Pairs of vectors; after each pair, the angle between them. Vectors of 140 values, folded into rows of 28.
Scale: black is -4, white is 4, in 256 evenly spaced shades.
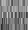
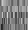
nearly parallel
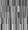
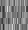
orthogonal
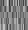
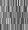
partly opposed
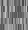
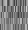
partly aligned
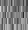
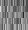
nearly parallel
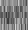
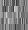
partly opposed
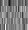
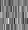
partly aligned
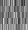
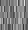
partly opposed
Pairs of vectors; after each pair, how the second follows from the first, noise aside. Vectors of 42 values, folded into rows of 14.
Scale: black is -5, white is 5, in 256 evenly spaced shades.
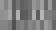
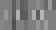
partly zeroed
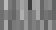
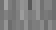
shrunk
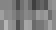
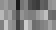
scaled up
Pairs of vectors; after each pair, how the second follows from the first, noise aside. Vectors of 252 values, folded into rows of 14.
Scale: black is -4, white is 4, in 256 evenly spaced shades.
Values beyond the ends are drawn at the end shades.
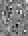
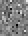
copied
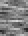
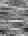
copied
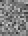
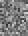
negated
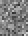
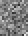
copied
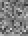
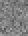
shrunk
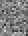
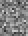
negated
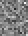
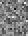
copied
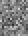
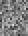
negated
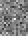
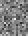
copied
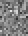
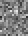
copied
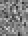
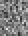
copied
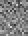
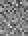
copied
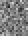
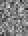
negated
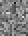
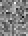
negated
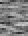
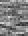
negated
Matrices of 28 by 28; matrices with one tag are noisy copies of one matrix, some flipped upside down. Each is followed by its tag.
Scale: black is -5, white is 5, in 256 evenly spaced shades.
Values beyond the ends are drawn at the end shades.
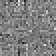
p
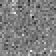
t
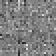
p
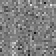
t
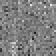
t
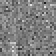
t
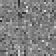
p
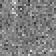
t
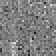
t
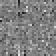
p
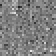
t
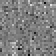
t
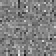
p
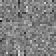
p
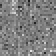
t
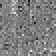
t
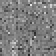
t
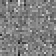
p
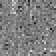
t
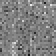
t
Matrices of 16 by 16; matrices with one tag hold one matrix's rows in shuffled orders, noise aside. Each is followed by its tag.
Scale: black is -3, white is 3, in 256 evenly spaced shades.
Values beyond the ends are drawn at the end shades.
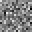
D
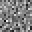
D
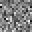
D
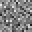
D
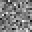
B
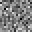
D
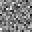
D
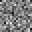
D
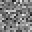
B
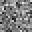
B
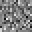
D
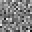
D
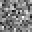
B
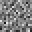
D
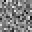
D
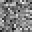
B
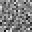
D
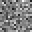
B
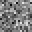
B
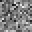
B
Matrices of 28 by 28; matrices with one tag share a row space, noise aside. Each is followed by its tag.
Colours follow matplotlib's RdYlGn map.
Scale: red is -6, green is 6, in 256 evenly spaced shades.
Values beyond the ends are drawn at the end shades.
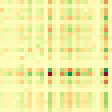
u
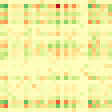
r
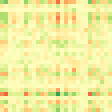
r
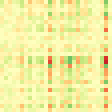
u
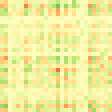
r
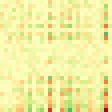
u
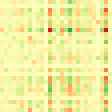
u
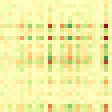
u
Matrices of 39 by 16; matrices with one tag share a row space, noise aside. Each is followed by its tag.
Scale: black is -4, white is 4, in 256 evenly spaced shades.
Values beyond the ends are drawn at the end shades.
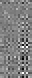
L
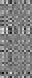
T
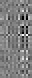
L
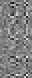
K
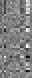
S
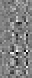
K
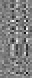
K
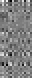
T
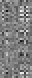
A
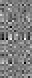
T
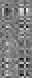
A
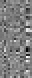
S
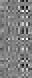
L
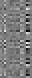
S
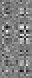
A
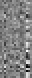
S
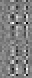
K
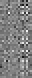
L
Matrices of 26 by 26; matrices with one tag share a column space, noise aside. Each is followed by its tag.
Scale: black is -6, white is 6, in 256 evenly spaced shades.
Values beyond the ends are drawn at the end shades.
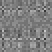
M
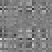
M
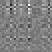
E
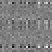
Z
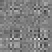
M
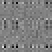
Z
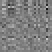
E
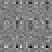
Z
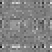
Z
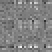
Z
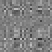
M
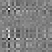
M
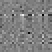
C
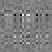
C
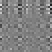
E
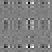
Z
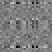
Z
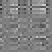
E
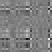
M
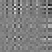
E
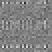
Z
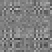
M
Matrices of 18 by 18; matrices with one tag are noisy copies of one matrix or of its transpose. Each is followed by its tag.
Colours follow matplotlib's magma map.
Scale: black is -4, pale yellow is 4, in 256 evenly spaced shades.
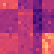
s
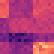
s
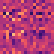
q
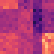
s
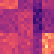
s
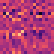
q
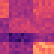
s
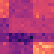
s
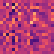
q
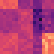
s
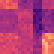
s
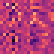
q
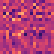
q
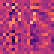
q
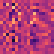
q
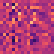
q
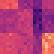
s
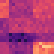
s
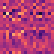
q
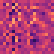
q
